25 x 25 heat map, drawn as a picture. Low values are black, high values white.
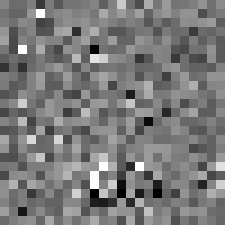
Odd patch: rougher, in the bottom middle. Roughest part: bottom middle. Grain: fine. Odd rows or columns: none. Histogram: heavy tails on both sides. Slope: none. Mirror symmetry: none.
